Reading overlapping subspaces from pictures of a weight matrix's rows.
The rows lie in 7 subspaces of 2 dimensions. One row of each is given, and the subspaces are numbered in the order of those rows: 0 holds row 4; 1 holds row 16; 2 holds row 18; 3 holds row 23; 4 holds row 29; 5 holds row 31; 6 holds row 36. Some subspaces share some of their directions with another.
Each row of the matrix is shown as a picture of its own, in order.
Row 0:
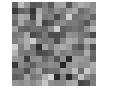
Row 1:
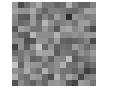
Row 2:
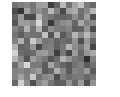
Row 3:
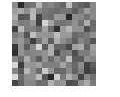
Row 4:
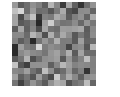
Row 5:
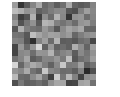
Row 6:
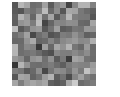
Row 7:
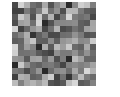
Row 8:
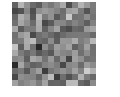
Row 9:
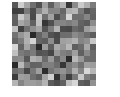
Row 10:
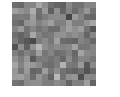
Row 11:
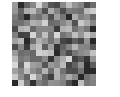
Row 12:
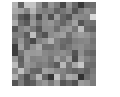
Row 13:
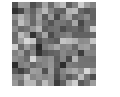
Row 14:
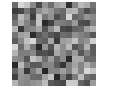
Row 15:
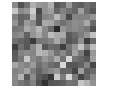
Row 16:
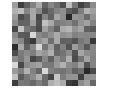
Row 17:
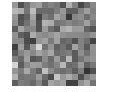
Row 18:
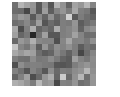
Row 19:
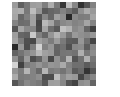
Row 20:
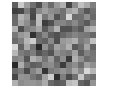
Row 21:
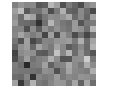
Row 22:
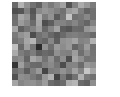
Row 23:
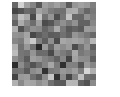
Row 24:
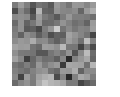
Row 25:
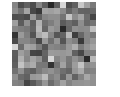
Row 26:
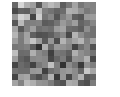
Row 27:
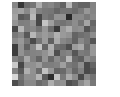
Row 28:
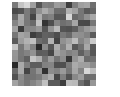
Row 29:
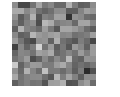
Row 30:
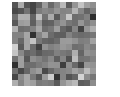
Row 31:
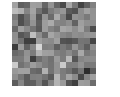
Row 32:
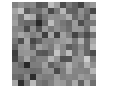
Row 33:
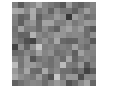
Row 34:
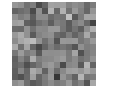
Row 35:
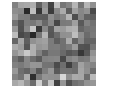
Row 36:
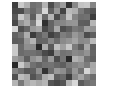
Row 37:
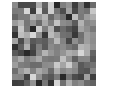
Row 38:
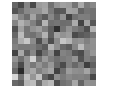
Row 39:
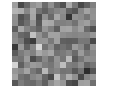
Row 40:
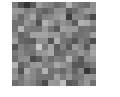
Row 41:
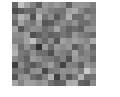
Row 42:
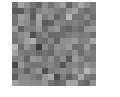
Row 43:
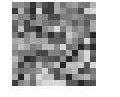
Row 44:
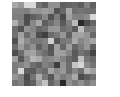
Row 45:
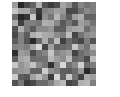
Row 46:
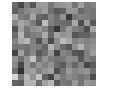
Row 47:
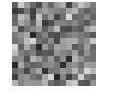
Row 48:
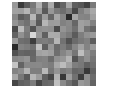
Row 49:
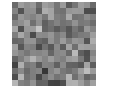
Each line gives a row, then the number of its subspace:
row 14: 4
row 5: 3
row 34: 6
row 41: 3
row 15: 1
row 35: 2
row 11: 0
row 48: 2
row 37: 2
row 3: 5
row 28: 4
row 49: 1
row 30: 4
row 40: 4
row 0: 1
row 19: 3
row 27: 5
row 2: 0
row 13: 5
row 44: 4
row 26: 3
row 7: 6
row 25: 3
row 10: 6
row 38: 5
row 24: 1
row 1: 0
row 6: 6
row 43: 1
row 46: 5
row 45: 3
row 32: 0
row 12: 4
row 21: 0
